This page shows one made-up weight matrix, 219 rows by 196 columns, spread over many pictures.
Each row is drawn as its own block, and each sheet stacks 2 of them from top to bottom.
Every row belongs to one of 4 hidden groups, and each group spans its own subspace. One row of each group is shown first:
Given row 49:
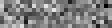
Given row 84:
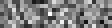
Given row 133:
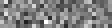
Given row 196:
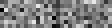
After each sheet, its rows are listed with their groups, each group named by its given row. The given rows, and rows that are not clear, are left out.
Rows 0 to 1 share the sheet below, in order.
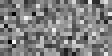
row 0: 49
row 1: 133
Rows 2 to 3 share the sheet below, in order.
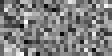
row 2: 49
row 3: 49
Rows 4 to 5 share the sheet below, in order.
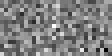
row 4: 196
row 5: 49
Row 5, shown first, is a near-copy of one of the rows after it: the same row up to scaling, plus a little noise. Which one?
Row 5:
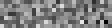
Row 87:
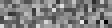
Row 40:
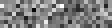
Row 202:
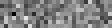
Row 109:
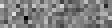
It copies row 87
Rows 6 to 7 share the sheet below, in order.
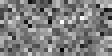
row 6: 84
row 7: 84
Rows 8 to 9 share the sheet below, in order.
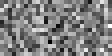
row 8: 133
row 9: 84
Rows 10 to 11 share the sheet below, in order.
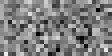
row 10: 84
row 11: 49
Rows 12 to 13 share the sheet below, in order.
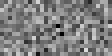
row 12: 133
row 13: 49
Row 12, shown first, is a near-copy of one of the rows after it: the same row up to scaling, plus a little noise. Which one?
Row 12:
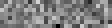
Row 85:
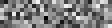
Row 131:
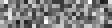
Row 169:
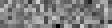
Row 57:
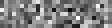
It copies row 169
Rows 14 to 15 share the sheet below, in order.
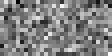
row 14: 196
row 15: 84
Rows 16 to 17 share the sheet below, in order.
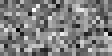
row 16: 49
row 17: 196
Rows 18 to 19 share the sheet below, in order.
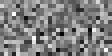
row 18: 49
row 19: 49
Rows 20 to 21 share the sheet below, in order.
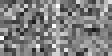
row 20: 196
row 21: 196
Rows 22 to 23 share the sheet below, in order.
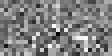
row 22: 196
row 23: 49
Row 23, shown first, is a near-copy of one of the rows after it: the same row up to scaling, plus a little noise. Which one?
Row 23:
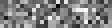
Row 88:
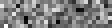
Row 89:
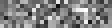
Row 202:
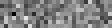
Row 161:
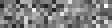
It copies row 89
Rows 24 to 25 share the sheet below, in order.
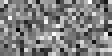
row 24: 133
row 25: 196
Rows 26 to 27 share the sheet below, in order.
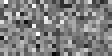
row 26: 133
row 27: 196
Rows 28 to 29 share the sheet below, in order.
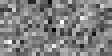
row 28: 84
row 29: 133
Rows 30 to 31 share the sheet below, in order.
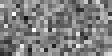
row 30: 49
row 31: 133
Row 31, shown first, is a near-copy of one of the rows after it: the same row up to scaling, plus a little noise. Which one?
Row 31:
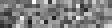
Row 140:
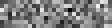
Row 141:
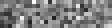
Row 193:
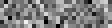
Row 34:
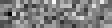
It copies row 141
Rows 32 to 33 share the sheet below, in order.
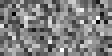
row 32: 49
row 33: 84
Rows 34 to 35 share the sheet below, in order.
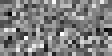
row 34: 133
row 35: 196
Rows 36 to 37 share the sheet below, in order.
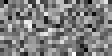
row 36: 133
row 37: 84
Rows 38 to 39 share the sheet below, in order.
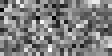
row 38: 196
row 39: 84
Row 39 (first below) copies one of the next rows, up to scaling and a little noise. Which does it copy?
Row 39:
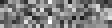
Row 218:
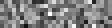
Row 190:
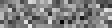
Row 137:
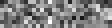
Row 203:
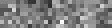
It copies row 137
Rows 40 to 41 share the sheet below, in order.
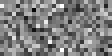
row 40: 49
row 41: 84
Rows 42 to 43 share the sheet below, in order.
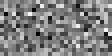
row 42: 49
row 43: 196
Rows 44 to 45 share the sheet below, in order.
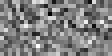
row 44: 84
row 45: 196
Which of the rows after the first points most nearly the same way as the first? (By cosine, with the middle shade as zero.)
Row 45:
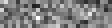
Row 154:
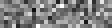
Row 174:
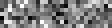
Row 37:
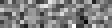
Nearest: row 37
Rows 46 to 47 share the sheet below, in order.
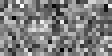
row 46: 196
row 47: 84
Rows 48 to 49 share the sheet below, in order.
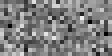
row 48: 133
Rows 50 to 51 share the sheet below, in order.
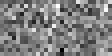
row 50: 196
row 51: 84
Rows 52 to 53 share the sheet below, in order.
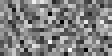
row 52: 84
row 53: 84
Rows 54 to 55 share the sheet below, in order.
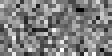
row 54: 49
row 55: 84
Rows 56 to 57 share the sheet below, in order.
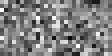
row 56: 196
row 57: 133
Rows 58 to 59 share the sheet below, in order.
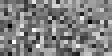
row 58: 133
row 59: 133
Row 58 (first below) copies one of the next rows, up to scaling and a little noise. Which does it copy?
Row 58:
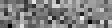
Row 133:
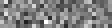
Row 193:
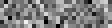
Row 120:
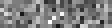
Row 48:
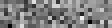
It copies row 48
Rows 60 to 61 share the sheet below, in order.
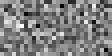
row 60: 49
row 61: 49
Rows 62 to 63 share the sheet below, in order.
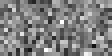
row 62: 84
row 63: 133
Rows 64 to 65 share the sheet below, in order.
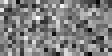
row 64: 196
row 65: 133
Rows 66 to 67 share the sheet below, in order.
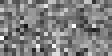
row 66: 84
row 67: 196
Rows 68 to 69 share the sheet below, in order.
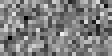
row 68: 49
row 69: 196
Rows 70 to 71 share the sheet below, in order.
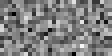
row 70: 49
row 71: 84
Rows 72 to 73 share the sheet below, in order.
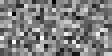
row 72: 133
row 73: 133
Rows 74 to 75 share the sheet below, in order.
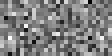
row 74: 49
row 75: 133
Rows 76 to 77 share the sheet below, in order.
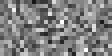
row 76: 84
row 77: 84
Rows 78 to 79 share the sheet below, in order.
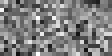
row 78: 196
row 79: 49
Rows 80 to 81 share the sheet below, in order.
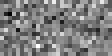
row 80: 133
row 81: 196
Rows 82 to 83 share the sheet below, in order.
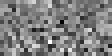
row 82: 84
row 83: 84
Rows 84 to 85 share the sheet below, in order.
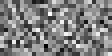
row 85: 133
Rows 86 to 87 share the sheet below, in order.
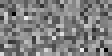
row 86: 49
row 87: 49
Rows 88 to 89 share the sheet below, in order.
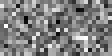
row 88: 49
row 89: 49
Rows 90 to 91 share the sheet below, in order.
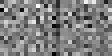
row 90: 196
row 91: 196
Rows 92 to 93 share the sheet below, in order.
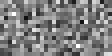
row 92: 49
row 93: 133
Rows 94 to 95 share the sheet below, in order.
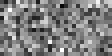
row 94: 196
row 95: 84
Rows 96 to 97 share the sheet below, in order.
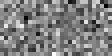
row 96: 49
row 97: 196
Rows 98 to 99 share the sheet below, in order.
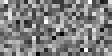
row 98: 133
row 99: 49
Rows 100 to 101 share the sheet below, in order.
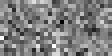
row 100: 84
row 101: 196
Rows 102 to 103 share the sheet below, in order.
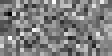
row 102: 133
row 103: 133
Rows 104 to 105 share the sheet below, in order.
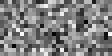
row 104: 84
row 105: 196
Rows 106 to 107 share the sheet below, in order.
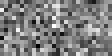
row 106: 196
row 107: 196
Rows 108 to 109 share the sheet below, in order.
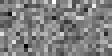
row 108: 133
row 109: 49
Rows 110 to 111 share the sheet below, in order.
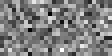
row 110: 84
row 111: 84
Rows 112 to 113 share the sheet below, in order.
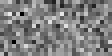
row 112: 133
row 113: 49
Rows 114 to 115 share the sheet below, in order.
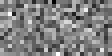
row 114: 133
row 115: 133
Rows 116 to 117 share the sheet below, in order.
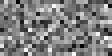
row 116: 196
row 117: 84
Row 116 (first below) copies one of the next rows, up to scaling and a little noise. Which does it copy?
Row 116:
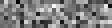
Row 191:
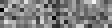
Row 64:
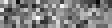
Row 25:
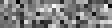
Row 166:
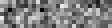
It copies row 25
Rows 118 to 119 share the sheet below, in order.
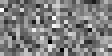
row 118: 196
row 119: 84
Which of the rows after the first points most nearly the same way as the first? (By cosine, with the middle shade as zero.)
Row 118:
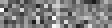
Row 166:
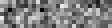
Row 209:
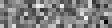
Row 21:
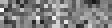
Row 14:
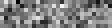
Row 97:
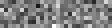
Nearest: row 21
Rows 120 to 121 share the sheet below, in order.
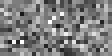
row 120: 133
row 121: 133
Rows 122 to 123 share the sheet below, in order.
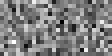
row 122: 84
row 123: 49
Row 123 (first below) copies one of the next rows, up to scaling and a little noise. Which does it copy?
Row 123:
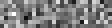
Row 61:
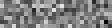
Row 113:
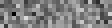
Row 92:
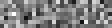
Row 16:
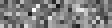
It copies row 92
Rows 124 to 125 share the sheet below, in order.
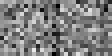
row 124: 196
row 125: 196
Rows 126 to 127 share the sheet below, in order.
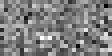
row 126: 49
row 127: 196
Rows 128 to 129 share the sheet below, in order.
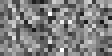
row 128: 84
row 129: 84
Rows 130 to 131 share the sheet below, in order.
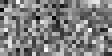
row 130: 196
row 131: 133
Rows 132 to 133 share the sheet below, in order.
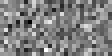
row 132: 133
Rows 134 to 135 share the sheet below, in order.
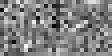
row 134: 196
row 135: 49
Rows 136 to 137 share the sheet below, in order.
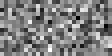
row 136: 133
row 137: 84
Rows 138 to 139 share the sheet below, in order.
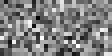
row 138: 133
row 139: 133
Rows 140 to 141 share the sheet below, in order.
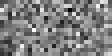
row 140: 133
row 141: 133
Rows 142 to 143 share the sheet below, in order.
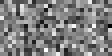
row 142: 84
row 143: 133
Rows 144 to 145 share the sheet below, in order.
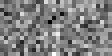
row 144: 133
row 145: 196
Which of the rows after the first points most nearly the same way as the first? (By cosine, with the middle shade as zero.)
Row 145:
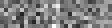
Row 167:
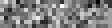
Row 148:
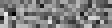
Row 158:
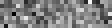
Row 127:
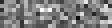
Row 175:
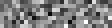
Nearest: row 127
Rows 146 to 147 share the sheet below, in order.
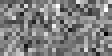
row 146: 196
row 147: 49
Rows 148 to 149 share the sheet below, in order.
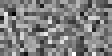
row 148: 49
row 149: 84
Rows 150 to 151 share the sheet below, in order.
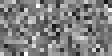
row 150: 196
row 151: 49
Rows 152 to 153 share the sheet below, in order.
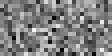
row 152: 133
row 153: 84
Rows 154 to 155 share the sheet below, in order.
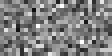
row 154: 49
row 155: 196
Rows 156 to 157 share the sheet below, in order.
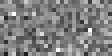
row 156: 49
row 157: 49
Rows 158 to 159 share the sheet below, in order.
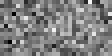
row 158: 49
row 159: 133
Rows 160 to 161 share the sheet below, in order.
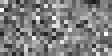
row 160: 196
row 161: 49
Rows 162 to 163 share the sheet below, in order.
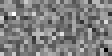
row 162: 49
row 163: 49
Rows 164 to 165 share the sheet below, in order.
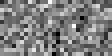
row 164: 84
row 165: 196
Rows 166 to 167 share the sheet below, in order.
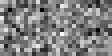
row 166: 196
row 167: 196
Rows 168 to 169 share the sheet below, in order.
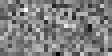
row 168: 133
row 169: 133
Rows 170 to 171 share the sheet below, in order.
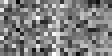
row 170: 196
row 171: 196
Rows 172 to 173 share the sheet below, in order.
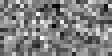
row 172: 196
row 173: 196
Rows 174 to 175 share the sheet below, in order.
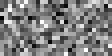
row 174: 196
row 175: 84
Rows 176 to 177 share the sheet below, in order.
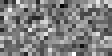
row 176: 196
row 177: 84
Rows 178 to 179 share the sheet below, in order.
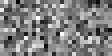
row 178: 196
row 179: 196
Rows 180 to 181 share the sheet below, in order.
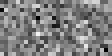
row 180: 196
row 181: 49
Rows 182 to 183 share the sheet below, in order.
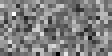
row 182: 49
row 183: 133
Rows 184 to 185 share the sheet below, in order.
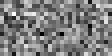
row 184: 49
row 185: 49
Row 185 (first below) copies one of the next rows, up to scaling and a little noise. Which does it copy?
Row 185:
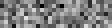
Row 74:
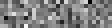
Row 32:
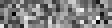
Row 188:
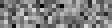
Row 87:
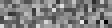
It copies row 188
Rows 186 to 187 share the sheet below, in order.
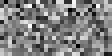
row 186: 133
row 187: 133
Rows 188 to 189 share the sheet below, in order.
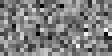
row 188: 49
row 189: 196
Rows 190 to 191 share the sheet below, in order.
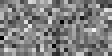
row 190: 84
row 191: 196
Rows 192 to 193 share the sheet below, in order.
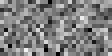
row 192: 84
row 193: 133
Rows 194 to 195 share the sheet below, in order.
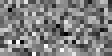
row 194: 133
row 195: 133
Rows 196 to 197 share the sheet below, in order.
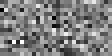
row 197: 133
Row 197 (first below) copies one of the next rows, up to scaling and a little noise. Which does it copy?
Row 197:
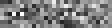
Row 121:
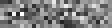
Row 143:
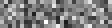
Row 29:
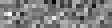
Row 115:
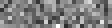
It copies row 121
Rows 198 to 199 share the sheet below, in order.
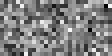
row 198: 196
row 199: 49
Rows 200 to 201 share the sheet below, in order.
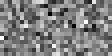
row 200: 84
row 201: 196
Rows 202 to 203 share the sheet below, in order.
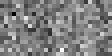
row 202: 49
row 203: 84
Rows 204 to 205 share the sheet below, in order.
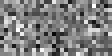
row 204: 49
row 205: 196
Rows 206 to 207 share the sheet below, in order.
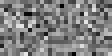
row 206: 49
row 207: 84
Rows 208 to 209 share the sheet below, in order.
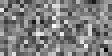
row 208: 196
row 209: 49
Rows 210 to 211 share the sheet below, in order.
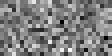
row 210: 84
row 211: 84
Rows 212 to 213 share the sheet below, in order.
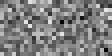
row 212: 84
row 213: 49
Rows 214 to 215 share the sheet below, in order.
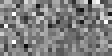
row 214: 49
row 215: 49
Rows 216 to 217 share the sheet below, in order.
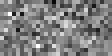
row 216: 133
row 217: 196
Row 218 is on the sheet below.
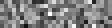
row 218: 84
